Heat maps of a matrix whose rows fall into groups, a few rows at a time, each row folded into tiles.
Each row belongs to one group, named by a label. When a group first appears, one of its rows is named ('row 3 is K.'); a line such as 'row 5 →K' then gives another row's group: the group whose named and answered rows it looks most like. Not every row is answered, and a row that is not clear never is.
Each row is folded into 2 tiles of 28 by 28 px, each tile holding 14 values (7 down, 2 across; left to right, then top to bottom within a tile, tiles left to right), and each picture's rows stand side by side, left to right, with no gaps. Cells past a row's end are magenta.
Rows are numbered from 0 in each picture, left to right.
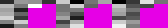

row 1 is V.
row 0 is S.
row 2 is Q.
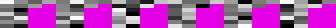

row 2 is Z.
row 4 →V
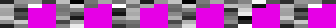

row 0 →S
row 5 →S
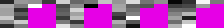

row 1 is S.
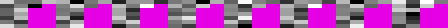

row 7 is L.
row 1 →V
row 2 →S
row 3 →Z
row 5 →S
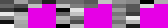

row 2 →Z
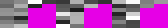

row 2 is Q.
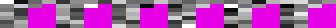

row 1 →S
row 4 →Z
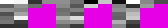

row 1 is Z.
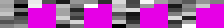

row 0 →L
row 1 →S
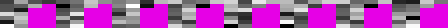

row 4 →L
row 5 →L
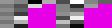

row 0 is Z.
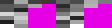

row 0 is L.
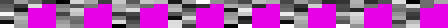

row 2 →L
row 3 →Q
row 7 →V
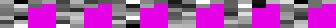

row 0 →V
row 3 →Q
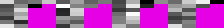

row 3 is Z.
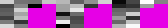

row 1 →L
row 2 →Q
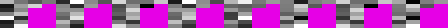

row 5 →V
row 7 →V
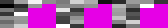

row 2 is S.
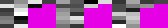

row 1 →Z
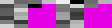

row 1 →V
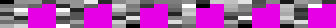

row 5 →S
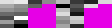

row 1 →Z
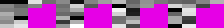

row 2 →Z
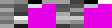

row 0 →Z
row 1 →Z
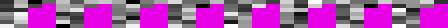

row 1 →L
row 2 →V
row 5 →L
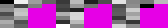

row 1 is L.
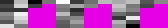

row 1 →V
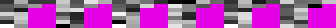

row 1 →L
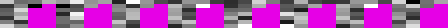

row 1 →Q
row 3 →S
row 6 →S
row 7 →V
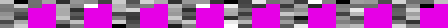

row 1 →S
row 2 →L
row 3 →S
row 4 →Q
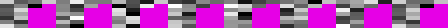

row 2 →Z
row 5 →Z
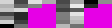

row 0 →L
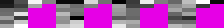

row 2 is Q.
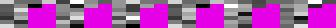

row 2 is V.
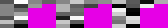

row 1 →Q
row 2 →Z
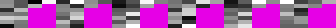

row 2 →Q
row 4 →Q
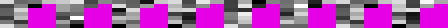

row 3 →L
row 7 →L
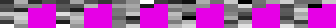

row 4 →V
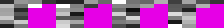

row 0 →S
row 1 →Q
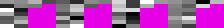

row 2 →L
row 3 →Z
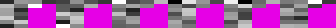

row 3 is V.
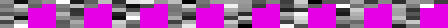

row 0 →V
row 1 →V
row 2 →Q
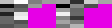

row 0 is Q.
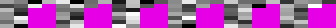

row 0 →Z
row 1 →V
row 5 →S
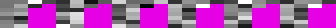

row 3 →S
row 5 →S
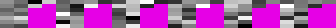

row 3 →S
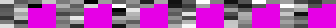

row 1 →Z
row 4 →Q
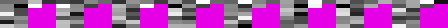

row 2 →S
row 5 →L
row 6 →Z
